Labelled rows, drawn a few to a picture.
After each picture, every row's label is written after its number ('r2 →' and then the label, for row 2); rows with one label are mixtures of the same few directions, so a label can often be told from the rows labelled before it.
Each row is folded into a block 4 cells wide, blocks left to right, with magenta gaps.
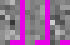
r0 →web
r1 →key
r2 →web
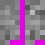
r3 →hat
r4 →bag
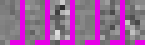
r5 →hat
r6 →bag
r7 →bag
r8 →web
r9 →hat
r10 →web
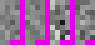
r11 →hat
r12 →web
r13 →hat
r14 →bag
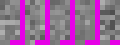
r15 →bag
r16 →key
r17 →hat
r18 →web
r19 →hat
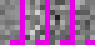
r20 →key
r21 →hat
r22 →web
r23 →hat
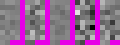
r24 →web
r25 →bag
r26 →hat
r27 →key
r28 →hat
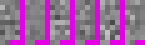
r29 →bag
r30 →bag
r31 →bag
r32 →bag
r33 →hat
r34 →web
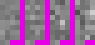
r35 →bag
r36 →bag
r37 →web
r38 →key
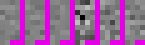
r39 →web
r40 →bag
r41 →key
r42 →web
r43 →hat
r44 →bag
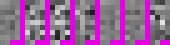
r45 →hat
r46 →bag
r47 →bag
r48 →key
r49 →hat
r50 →hat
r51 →web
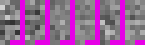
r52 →bag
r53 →hat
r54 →hat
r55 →bag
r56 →web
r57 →bag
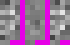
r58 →hat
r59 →web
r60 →hat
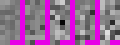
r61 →hat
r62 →key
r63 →web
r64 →key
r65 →hat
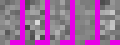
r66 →bag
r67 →hat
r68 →hat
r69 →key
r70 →hat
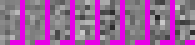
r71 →key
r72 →web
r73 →bag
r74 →bag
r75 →hat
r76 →web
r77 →web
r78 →bag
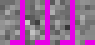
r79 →bag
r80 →web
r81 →key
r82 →web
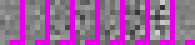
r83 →web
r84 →hat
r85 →key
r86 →web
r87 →hat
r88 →hat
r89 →bag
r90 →bag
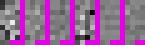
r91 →hat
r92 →hat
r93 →hat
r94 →key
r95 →bag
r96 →key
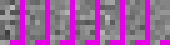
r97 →bag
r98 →web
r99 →key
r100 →bag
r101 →web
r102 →key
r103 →key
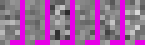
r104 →bag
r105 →hat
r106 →bag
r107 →bag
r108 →web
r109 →hat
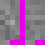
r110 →web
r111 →bag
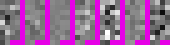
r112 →web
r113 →web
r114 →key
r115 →hat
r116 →bag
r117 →key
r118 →hat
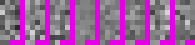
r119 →key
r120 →hat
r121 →key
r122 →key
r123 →bag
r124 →bag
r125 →key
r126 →web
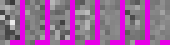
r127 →web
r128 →key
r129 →hat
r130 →hat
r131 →web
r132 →web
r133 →hat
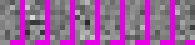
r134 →bag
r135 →bag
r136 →hat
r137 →web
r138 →key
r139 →key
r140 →bag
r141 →key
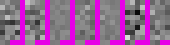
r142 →bag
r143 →hat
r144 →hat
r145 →bag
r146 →web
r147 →hat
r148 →key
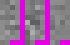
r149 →bag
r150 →web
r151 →web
